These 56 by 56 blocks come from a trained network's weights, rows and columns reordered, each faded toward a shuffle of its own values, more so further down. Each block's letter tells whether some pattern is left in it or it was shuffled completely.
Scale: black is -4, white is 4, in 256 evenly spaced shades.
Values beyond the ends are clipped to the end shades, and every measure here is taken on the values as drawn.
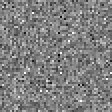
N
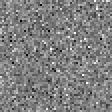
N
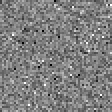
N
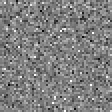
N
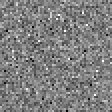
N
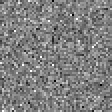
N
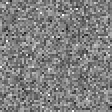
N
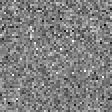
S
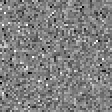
N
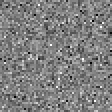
S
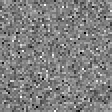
N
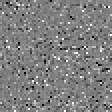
S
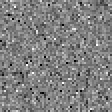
S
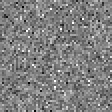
N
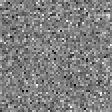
S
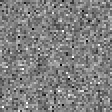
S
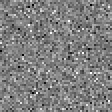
N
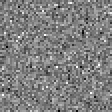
N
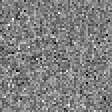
S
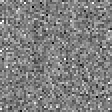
S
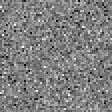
N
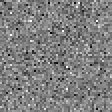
N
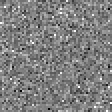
N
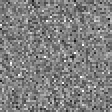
S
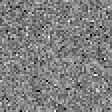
N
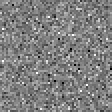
N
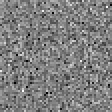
S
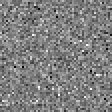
N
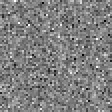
N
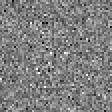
S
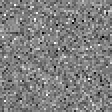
N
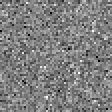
N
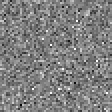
S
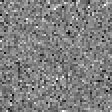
N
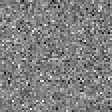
S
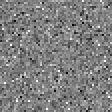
N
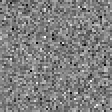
N
